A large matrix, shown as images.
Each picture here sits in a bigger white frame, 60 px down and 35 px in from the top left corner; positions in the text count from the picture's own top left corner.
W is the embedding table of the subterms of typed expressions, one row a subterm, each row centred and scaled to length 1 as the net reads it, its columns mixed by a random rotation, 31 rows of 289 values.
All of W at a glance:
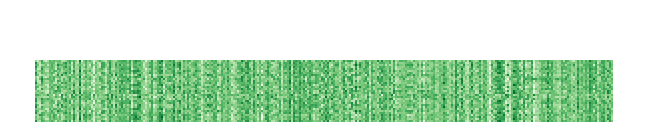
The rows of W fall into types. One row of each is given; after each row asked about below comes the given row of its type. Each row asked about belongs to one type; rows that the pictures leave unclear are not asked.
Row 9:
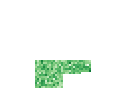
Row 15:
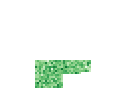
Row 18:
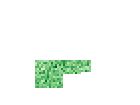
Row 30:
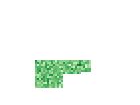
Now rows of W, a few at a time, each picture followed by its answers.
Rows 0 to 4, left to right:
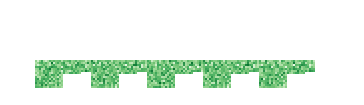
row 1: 30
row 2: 30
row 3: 30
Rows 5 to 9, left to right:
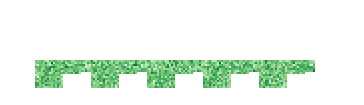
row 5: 15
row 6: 30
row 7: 18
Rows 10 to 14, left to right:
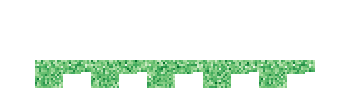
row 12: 15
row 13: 30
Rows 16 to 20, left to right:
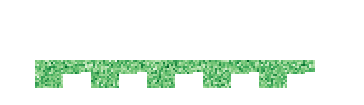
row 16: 15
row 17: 18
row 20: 30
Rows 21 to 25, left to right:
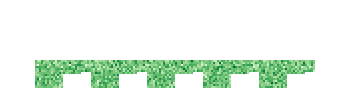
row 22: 18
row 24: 15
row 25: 30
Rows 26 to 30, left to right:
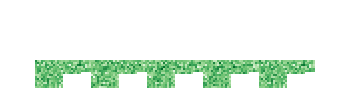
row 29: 15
